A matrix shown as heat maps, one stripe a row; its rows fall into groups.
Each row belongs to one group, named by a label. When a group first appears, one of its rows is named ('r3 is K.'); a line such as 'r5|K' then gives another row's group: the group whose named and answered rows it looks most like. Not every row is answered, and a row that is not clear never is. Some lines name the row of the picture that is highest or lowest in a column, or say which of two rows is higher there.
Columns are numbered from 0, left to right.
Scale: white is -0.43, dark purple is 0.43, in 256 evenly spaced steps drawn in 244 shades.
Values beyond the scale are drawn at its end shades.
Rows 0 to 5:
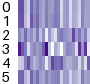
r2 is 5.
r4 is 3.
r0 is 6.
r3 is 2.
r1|6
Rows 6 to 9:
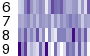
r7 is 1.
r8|5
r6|3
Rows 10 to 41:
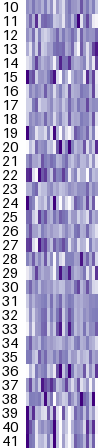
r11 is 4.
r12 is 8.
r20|3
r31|3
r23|1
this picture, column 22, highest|38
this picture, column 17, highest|11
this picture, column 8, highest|37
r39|2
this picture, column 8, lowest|19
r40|2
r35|6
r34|4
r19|2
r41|2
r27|6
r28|5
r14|3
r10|5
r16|5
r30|4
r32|3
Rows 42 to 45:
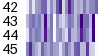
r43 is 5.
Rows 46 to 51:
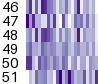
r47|2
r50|6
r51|3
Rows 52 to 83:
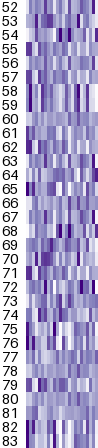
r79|6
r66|1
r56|5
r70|4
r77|8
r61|2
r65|2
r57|6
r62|6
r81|1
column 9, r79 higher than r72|Yes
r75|2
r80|1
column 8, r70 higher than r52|Yes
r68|3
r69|4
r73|3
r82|2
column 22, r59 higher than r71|No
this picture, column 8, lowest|83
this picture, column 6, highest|72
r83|2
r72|5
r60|1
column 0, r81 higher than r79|No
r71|6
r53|4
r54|3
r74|6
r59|4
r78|1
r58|4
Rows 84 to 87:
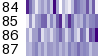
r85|3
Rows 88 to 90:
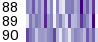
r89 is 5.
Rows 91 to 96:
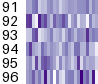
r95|4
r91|1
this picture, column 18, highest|96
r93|1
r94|4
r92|6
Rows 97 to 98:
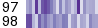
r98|6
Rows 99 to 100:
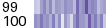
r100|5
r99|1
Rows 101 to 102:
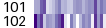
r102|2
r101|1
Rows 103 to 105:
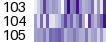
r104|8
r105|4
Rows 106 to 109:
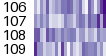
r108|6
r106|8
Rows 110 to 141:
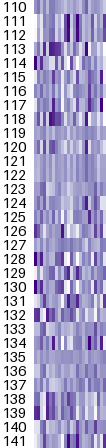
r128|2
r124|4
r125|5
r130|2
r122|1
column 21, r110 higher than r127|Yes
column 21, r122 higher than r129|No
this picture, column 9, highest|126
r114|2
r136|1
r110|4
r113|4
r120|4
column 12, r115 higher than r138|No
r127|8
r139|6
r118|4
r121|1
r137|8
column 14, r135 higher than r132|Yes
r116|5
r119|1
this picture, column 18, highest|134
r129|3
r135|8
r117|5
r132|6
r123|1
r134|5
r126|2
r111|3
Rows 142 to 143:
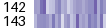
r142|1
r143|5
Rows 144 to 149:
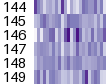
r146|3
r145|3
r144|2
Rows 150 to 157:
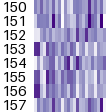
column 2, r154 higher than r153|No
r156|6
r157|5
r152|1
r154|3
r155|6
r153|6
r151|5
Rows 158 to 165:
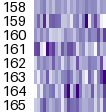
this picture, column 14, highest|164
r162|5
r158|1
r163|8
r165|3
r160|8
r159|4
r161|6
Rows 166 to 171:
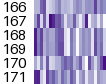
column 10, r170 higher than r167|Yes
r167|4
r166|1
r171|6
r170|8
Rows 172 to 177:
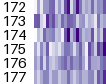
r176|8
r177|8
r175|8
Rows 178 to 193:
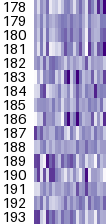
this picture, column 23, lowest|190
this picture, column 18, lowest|190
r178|8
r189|6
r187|2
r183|3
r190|4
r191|1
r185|5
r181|8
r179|8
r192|8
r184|1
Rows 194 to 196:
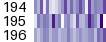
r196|8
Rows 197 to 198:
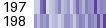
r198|8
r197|1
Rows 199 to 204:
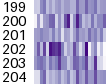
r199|1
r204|1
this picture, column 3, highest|202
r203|4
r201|5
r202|4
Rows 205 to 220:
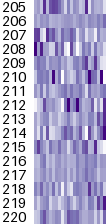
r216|1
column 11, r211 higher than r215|Yes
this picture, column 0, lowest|212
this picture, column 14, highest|212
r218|5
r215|4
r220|3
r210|5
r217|1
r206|8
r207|6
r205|4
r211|8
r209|4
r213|8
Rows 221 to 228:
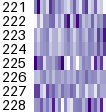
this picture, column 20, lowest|227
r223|8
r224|8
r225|2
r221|4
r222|3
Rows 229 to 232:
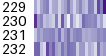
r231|3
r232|6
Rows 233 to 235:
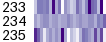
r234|8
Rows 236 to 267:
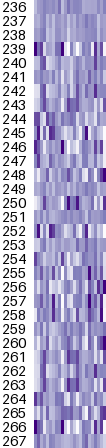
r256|8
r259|8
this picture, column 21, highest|256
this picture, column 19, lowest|239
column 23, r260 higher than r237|Yes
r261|3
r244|6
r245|4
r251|8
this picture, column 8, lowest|256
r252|4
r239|2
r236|3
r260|8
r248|8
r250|3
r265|8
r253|1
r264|2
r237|1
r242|1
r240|1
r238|1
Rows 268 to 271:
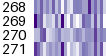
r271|2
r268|5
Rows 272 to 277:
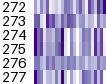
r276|6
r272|8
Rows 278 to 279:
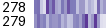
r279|4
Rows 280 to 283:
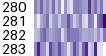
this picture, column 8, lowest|281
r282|3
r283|4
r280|5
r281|8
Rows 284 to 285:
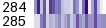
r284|4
